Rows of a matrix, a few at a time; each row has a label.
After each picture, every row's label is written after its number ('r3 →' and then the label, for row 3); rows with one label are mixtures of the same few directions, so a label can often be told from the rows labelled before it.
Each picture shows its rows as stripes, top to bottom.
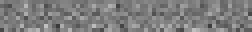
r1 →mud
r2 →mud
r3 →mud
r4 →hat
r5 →hat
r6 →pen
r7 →hat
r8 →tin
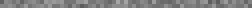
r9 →mud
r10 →hat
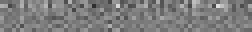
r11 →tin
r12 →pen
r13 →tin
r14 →tin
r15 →mud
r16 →tin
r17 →tin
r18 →tin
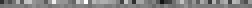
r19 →mud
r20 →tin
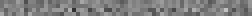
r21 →hat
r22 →hat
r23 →tin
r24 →mud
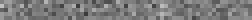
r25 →mud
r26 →mud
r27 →pen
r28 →mud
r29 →tin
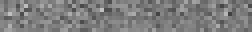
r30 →tin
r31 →hat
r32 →tin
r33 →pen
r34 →hat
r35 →hat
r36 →pen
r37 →hat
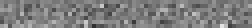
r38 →hat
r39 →tin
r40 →mud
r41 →tin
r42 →mud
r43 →mud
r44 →pen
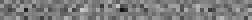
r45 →tin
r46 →tin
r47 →hat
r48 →hat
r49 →hat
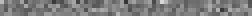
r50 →mud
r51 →hat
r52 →pen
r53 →mud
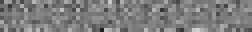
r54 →tin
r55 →pen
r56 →mud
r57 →pen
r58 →mud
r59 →tin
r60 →pen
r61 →tin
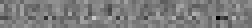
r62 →mud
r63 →tin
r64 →tin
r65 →tin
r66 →pen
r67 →mud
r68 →pen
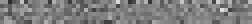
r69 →pen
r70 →mud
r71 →pen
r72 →pen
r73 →tin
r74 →mud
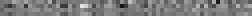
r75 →pen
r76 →hat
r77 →tin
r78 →hat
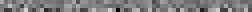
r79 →mud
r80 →pen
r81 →mud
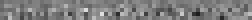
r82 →mud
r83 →hat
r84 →mud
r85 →tin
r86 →pen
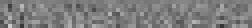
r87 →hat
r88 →pen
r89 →pen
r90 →tin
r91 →pen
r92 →tin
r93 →pen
